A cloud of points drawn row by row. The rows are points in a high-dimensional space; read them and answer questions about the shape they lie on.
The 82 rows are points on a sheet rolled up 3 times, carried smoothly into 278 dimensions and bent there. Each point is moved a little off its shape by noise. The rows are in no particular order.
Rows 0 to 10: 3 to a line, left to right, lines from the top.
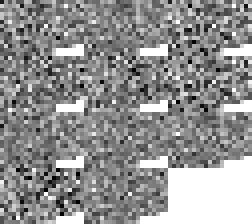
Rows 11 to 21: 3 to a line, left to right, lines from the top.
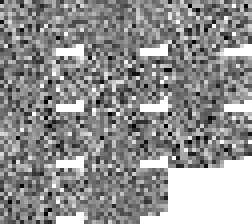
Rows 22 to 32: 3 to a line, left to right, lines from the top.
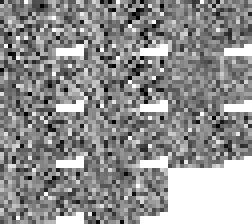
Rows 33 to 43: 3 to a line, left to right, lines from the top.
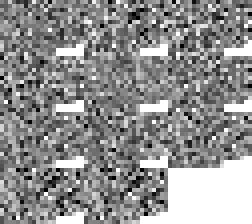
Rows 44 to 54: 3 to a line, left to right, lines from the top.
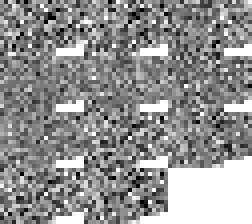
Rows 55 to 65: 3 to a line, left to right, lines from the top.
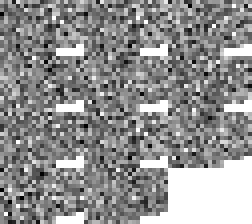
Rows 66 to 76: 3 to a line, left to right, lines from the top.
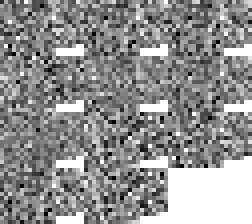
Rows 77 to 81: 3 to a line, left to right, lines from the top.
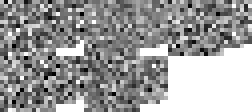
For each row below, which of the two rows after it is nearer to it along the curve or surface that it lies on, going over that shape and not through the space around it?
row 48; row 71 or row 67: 71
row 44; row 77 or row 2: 77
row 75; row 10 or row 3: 3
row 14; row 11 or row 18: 18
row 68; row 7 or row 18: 18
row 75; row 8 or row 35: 35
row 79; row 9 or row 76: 76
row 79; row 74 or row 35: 74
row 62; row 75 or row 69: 75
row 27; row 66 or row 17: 17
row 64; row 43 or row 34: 43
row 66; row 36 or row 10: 36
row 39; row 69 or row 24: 69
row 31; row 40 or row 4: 4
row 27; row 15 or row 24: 24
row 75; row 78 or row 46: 46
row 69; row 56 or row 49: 49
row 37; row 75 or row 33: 33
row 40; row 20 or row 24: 20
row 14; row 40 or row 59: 40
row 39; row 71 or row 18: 18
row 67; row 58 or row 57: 58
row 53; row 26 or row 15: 26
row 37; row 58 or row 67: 58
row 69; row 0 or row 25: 0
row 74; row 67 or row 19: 19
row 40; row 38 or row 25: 25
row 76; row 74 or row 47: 74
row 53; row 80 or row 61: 80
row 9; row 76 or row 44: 76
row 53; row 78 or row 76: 76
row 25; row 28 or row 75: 75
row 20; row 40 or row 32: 40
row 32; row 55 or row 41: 41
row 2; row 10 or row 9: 9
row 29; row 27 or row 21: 21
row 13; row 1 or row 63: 63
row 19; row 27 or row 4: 4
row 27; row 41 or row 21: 21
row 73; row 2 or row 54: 54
